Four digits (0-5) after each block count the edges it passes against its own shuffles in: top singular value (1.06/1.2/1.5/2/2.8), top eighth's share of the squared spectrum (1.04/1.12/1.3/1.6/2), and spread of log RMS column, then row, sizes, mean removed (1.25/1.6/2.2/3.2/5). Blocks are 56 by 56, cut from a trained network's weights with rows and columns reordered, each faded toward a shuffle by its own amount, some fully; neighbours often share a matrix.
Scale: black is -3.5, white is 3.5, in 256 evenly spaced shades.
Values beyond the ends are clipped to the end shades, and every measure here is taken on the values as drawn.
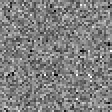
2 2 0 1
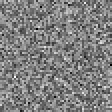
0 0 0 0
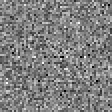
1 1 0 1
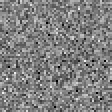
0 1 0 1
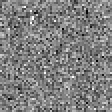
2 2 0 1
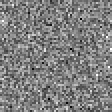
0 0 0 0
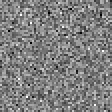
0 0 0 0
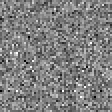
1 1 0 1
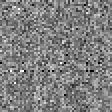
2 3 0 1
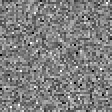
0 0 0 0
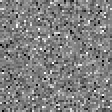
2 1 0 0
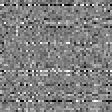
4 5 1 3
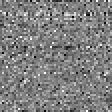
3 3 0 2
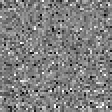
2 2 0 2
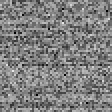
2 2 0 0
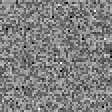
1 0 0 0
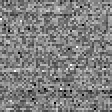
3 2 0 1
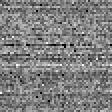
4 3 0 2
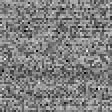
3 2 0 0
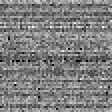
4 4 0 2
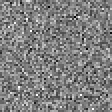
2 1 0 0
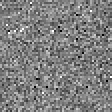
1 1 0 0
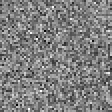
1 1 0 0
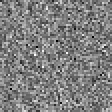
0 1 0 0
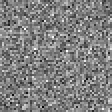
1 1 0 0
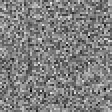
0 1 0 0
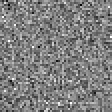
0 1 0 0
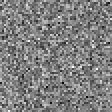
2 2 0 0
